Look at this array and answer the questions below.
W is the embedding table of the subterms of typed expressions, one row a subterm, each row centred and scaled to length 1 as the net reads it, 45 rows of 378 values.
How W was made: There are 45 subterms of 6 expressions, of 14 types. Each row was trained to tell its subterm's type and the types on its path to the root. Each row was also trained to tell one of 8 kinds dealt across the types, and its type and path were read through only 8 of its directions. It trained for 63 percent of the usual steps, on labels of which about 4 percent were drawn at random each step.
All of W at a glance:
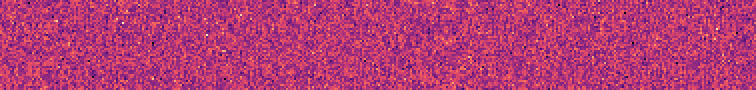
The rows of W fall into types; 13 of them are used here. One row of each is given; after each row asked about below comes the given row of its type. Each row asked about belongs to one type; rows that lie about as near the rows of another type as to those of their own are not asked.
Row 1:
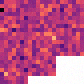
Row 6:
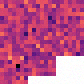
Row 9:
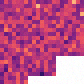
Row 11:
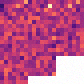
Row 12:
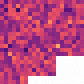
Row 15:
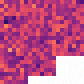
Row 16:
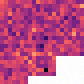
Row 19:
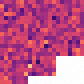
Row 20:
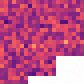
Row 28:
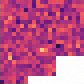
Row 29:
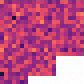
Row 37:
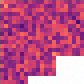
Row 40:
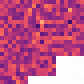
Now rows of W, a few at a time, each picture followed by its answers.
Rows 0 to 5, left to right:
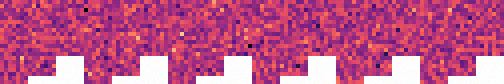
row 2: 9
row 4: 28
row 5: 40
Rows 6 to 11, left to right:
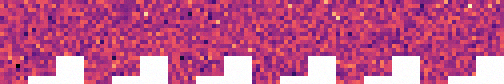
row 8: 9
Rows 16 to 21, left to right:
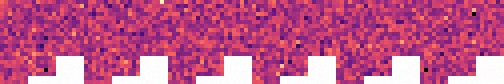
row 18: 20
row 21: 9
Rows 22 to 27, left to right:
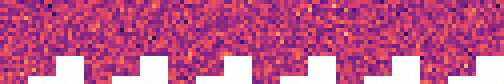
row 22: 37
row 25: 29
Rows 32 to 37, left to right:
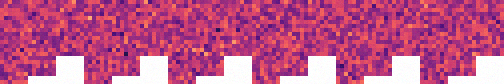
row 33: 37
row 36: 28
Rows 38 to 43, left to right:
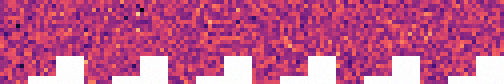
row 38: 1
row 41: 6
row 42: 20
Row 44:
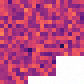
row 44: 40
